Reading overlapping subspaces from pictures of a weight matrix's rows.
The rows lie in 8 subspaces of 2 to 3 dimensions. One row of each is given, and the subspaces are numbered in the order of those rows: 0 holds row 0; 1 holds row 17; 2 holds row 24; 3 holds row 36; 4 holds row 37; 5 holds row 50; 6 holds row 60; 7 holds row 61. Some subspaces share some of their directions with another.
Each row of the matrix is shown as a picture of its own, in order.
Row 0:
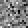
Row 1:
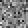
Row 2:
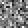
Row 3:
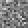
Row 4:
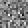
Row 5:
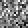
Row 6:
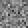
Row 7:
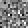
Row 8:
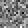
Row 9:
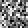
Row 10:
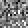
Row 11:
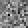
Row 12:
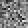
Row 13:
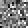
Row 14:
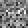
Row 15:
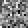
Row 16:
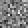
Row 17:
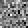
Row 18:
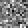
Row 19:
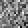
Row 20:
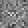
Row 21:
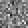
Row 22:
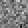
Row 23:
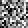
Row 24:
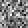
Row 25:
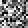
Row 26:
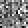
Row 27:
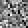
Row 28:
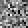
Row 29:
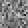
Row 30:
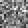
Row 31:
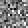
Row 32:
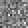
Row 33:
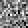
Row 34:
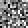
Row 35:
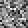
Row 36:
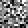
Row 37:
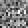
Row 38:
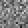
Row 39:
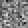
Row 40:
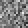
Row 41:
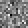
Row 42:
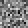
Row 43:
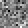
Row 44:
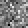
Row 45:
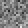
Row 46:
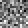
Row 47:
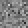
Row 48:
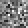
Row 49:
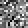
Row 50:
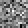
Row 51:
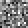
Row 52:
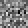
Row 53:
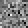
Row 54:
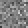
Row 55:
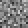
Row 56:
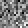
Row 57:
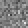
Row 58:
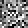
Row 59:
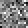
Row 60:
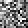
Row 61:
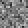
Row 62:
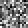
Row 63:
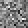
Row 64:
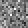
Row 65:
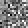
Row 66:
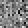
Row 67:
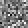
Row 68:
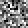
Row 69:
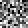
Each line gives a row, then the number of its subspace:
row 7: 0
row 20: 4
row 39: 6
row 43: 3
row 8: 5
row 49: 0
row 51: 6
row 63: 6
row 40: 3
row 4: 0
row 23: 2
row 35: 6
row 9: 2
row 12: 6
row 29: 2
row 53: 1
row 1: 7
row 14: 4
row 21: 6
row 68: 7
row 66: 7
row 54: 1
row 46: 5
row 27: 4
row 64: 2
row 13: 1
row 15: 2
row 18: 5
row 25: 2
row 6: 2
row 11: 3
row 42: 4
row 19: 3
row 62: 3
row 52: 4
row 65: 4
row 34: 0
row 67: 4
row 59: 1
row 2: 7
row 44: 0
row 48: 3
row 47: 2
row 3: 6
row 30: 7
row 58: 4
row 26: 7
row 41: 6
